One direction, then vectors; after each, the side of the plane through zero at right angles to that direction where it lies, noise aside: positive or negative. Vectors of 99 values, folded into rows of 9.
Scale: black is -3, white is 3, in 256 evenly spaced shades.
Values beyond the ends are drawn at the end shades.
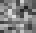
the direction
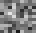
positive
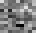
negative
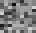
negative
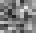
negative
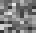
positive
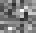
negative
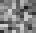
positive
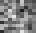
positive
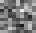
negative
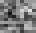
negative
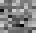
negative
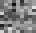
negative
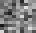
negative
